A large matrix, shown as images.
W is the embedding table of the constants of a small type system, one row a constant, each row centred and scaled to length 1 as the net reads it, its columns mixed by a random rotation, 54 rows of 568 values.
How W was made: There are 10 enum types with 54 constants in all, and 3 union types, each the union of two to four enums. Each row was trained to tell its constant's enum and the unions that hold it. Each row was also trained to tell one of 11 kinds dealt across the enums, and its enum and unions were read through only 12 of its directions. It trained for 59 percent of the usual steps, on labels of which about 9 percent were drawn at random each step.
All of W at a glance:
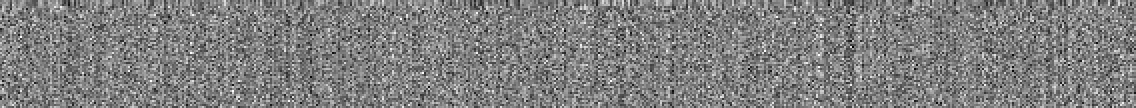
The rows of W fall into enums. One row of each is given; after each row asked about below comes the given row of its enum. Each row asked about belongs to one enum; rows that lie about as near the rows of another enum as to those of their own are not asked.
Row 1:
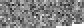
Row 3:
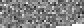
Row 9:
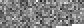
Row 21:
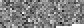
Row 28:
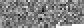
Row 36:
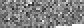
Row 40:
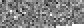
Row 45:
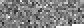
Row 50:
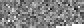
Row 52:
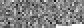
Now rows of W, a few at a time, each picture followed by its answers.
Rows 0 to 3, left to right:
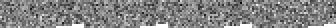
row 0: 1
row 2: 1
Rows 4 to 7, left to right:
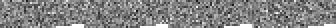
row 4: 9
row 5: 3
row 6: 50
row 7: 21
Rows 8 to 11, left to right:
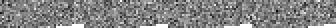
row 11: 28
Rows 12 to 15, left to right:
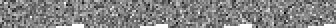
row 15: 50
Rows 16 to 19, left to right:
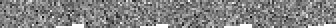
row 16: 1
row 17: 21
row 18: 45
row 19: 28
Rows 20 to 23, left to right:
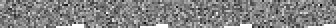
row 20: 3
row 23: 9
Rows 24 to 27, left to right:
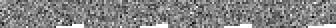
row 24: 1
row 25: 1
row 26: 21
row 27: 28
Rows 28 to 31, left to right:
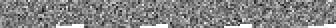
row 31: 40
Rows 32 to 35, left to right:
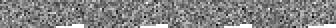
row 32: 50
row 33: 28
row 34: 50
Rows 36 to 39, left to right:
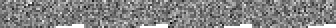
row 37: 45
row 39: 28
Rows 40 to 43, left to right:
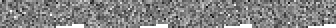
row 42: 50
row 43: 21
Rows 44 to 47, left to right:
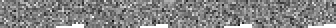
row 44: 3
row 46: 1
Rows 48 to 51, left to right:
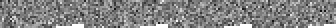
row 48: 50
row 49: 3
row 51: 28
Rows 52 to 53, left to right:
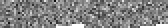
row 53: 3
